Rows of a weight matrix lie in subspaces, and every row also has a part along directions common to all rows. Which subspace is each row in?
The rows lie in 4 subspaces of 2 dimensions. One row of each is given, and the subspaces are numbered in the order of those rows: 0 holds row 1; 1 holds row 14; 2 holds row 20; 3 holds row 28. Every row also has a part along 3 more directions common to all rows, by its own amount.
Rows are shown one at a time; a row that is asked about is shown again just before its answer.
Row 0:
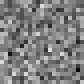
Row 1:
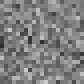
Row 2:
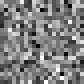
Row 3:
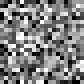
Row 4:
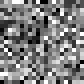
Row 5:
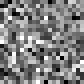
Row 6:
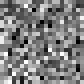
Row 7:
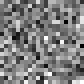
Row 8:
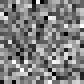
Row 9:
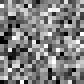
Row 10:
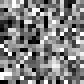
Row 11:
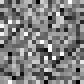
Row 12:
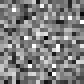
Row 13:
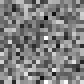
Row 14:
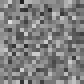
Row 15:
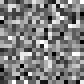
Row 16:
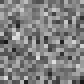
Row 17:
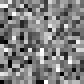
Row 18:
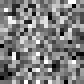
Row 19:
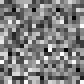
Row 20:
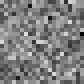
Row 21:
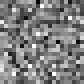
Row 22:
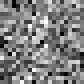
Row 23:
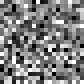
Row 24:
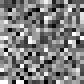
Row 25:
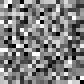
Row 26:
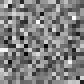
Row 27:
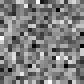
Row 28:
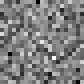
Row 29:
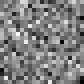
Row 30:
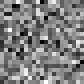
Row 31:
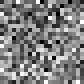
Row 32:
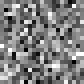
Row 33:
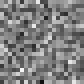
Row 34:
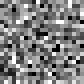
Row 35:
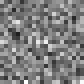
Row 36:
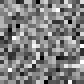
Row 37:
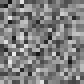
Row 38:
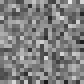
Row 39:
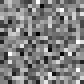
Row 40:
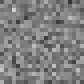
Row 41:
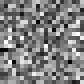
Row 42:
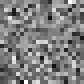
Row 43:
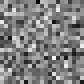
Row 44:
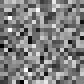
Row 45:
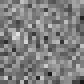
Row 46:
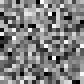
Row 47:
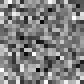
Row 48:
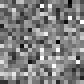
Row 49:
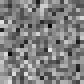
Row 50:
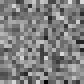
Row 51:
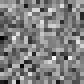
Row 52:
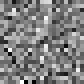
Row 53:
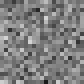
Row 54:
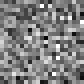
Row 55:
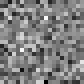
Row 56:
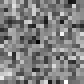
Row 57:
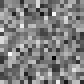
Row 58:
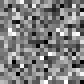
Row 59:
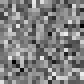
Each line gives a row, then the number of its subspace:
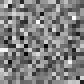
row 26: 1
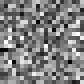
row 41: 1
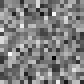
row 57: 3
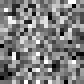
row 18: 0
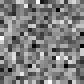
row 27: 2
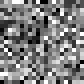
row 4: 0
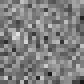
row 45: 2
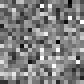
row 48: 3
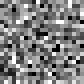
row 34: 3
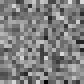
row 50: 1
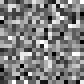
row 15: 1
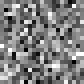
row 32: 0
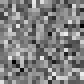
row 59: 2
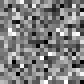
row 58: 2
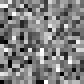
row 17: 1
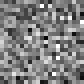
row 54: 3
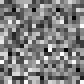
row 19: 3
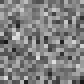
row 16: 2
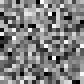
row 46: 3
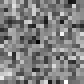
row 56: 0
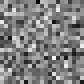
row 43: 1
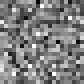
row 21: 3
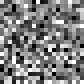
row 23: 3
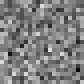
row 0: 3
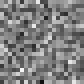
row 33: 1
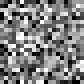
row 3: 1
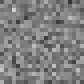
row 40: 3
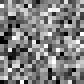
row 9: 2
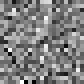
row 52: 0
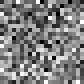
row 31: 3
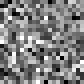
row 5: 1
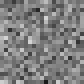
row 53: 0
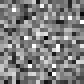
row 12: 3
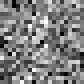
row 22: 0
